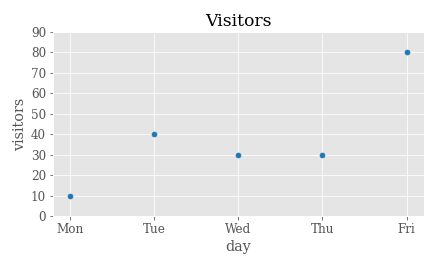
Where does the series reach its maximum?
Fri
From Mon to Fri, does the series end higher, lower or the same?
higher
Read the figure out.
Title: Visitors
x-axis: day, ticks Mon Tue Wed Thu Fri
y-axis: visitors, ticks 0 10 20 30 40 50 60 70 80 90
Values:
10 40 30 30 80
